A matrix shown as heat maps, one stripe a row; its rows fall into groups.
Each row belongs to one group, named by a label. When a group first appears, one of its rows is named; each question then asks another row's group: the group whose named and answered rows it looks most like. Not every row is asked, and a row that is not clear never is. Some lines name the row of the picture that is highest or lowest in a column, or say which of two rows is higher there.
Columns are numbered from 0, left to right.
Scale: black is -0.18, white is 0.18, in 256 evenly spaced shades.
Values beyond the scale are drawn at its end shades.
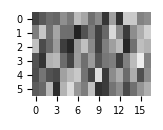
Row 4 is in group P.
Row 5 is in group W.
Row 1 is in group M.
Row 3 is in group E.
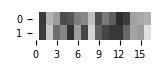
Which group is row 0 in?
E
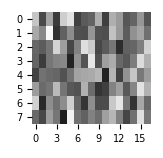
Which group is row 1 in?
W
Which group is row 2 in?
E
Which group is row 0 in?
W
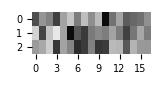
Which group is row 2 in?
W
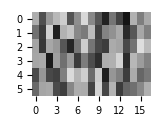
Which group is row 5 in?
P
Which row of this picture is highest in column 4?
0
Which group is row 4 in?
P
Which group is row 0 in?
E
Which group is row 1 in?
W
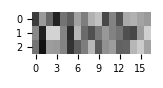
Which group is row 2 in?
E
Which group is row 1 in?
E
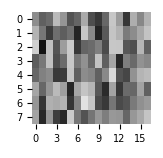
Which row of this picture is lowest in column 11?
6
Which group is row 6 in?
E
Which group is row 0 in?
M
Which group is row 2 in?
W
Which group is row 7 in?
W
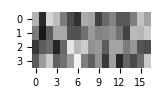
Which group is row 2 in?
P
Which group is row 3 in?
P
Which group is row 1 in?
E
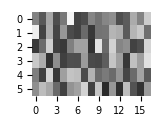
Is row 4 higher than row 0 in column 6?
Yes
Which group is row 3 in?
M
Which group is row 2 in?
P
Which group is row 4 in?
W
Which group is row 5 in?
P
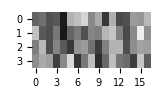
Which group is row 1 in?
M
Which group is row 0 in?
P
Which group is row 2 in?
M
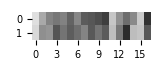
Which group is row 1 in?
M
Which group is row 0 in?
M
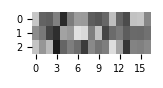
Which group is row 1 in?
P
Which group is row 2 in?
W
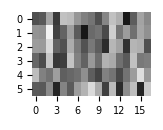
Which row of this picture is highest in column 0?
4
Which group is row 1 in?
W
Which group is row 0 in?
W
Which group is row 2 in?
W
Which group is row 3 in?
W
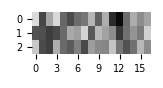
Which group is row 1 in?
P
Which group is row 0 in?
E
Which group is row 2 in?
M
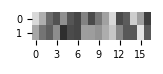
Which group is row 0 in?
M
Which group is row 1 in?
M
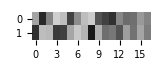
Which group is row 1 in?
P
